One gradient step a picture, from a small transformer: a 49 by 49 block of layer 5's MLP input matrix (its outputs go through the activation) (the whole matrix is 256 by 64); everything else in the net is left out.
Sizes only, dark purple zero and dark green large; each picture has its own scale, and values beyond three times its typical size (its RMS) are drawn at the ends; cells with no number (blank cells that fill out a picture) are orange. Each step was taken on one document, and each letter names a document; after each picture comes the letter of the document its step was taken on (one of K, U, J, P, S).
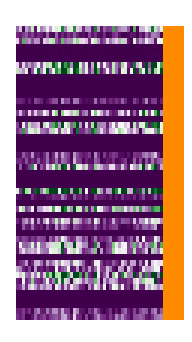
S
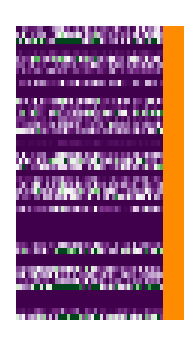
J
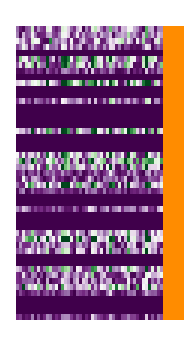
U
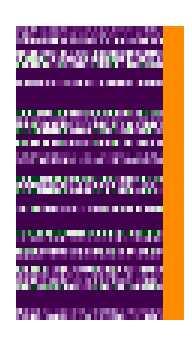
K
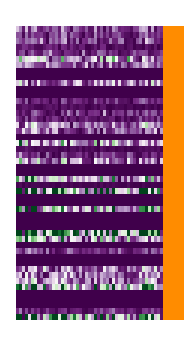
K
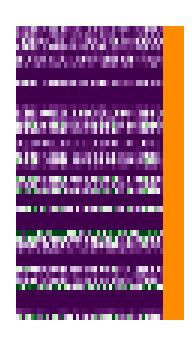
K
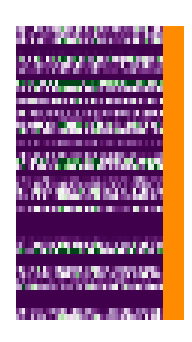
J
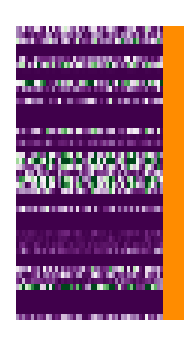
U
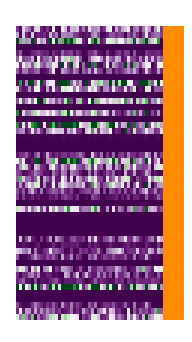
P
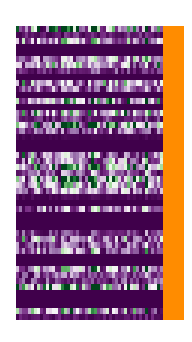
P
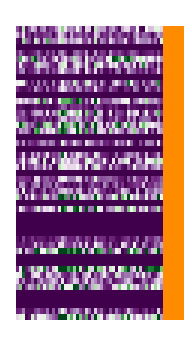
J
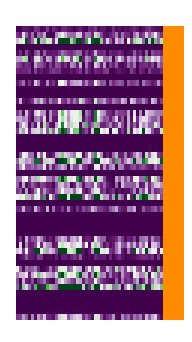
J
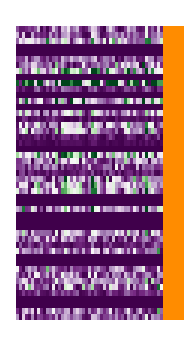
P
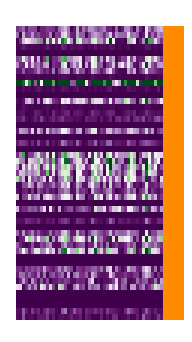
U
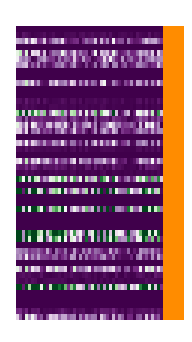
K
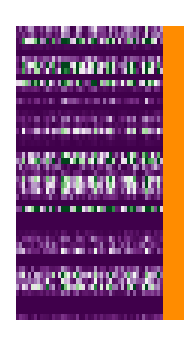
U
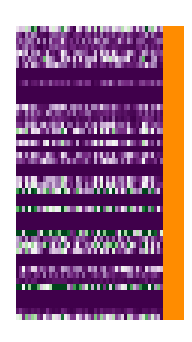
K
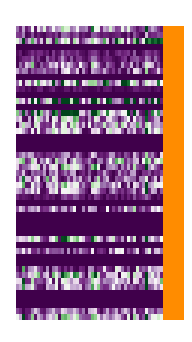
P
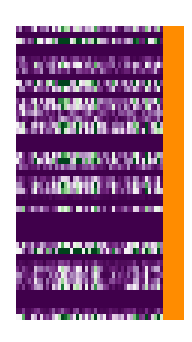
J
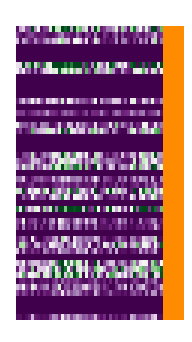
S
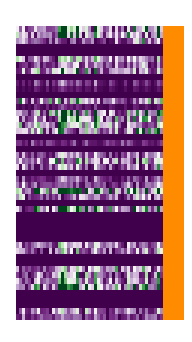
J
